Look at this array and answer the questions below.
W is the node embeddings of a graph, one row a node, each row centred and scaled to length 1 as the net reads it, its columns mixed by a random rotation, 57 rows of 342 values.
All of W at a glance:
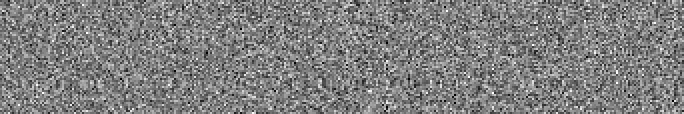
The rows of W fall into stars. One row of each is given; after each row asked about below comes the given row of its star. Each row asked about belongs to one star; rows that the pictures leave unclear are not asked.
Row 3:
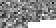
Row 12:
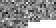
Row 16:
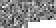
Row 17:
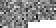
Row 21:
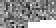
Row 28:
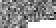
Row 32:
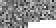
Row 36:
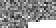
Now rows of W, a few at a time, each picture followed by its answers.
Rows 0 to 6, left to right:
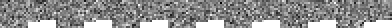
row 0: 16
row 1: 17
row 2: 16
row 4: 28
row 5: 16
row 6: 28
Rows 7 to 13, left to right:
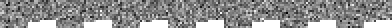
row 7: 28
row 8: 36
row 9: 28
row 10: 17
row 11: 17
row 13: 21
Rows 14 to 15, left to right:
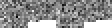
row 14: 36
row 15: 21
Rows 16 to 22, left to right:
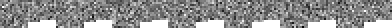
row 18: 3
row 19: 3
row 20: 36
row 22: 17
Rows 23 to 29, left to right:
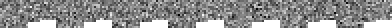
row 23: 3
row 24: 16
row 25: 12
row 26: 12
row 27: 21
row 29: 3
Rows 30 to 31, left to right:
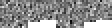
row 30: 16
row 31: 12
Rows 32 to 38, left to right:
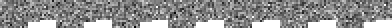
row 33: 3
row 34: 32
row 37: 32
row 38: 36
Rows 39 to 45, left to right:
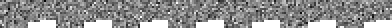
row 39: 28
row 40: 17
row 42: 17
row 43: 17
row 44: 16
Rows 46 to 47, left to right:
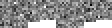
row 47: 12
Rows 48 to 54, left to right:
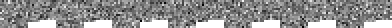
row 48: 36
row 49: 12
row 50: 28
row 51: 16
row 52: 3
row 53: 32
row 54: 32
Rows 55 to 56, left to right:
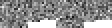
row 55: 16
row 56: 36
